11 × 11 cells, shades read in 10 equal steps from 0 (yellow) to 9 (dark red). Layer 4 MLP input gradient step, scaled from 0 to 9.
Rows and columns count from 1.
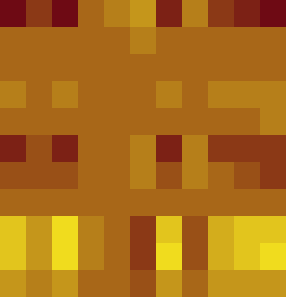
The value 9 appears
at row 1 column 1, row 1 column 3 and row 1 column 11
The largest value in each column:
9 7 9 5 5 7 8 6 7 8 9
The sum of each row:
73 54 55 49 54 69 60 55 31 29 43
